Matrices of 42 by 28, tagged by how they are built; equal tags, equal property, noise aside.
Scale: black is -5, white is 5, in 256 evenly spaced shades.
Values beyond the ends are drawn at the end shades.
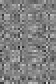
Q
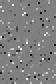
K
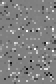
K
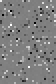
K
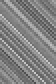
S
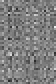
Q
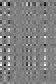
Q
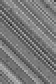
S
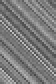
S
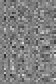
Q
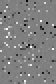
K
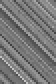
S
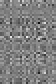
Q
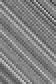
S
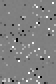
K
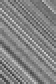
S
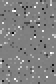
K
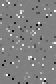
K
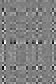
Q
